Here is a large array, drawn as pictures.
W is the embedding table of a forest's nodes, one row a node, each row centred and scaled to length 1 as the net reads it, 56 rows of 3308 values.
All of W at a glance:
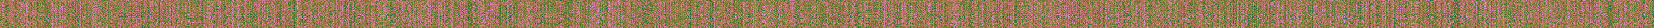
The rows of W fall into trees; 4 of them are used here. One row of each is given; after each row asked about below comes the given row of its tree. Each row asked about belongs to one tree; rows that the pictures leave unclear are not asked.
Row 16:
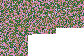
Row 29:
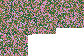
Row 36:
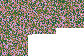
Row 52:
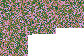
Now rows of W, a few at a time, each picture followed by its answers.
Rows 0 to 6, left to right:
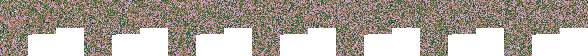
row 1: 29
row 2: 16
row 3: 52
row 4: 36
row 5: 16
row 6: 52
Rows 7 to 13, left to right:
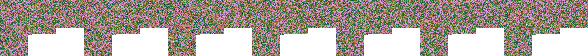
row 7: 36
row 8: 36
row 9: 29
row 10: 16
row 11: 36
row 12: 16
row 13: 16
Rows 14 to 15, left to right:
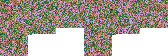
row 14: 52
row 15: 29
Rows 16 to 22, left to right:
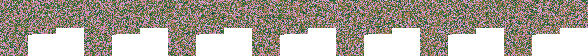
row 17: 36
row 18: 16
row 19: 29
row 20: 36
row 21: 36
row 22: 29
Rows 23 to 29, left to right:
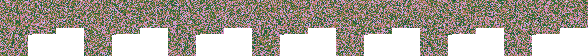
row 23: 16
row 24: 36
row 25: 52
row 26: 52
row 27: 16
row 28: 29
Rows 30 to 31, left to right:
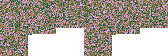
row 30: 16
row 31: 16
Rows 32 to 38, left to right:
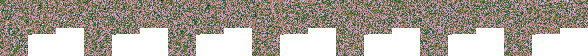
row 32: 52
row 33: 52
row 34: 52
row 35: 16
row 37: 36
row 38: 16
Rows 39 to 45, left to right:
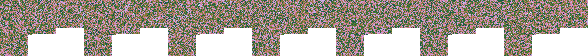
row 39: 52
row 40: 29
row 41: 16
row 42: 29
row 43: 16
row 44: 29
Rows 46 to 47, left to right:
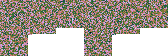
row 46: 36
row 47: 36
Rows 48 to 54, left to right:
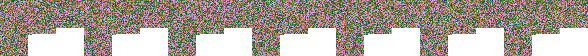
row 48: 16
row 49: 36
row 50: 16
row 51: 29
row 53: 36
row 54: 52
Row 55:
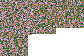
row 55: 36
